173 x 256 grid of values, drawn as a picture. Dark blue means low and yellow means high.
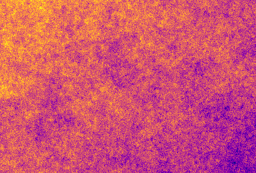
Slope: up to the top left. Ninth with the lowest average: bottom right. Odd rows or columns: none. Ninth with the highest average: top left. Mirror symmetry: none.
